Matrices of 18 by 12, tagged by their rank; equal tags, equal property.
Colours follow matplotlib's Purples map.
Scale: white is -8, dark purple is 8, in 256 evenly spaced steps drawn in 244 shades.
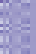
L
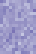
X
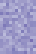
X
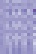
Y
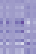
L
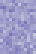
X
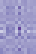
Y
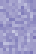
X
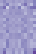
Y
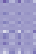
L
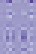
Y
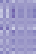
L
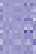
Y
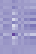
L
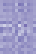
Y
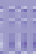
L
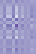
L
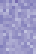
X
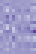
Y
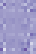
Y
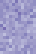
X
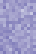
X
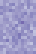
X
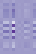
L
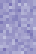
X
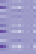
L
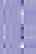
L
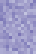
X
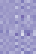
Y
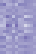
Y
